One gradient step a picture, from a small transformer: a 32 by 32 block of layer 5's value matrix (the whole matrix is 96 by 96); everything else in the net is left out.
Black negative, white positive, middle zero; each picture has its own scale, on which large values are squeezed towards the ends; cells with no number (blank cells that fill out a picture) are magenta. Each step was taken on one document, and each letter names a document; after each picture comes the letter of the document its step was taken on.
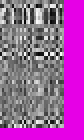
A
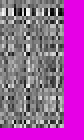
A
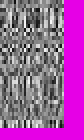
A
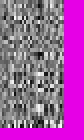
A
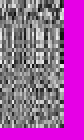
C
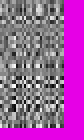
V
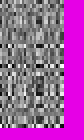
C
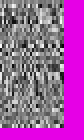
C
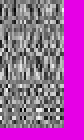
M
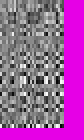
C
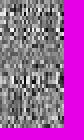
C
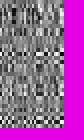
C
